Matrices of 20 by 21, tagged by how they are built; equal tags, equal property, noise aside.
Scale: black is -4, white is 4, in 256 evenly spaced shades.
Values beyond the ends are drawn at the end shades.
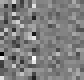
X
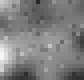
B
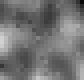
B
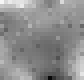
B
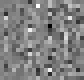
X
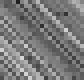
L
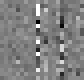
X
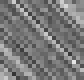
L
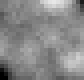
B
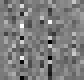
X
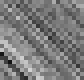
L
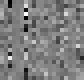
X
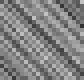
L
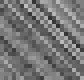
L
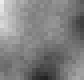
B
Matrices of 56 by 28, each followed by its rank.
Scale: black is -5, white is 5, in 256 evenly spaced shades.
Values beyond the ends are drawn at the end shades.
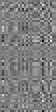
three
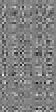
three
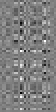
two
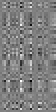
two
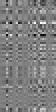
two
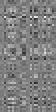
three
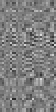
three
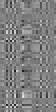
two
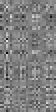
three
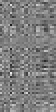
three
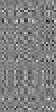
three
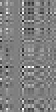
two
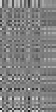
two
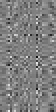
three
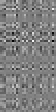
two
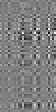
two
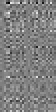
three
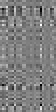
two
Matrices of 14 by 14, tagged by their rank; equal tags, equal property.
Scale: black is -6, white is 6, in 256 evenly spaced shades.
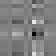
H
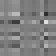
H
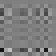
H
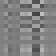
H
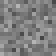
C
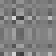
H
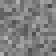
C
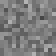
C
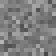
C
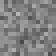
C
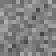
C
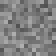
C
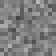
C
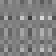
H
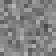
C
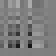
H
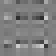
H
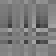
H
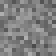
C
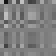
H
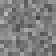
C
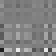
H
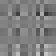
H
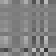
H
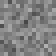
C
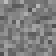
C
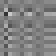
H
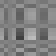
H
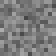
C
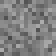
C
